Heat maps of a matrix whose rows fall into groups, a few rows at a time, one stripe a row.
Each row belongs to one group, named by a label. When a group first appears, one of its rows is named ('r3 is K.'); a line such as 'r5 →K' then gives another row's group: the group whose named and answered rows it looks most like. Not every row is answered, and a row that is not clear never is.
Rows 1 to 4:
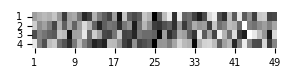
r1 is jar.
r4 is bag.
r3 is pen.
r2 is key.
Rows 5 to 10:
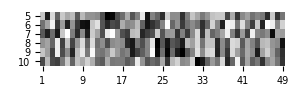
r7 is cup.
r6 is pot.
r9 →key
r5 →bag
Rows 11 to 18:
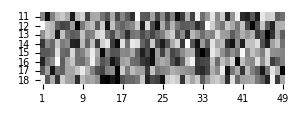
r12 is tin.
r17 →jar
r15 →pot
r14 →jar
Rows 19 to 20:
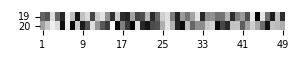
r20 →key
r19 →cup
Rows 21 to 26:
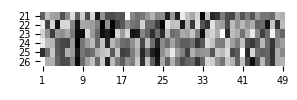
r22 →bag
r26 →tin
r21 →pen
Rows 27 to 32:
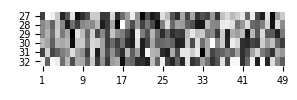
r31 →pen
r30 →key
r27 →pot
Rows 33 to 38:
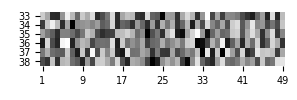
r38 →cup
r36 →jar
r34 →key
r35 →bag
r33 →pen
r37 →pen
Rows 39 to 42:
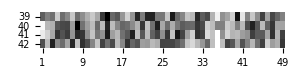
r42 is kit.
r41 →tin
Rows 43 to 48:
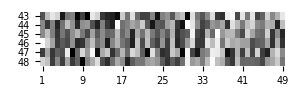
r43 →pot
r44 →bag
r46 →tin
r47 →jar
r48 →kit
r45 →tin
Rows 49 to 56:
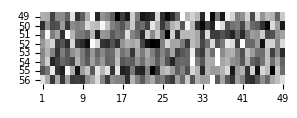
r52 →pot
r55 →cup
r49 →pen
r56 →kit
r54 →tin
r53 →tin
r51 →pen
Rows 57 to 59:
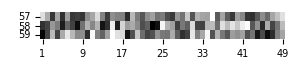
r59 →cup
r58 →pot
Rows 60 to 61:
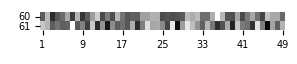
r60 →kit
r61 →pen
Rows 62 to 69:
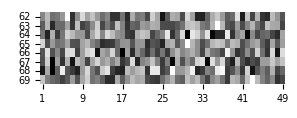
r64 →cup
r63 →kit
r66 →pen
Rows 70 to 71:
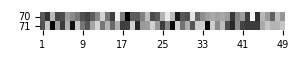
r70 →cup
